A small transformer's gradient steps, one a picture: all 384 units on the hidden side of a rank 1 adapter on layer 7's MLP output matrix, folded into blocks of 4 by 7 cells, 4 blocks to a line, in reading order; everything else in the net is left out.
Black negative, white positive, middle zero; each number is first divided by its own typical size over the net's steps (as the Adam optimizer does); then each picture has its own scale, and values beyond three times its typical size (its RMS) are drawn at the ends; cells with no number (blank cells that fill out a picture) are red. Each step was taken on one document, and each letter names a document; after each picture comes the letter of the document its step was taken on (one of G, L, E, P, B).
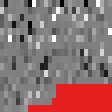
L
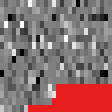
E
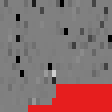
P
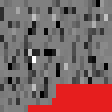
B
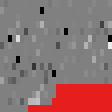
P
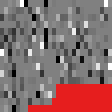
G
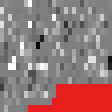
L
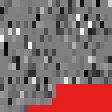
B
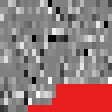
E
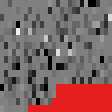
B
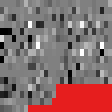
E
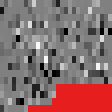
B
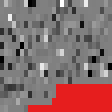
L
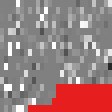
G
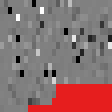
P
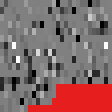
B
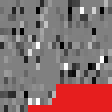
G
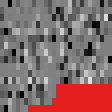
E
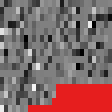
E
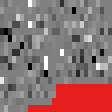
L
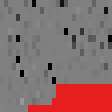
P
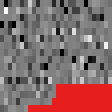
E
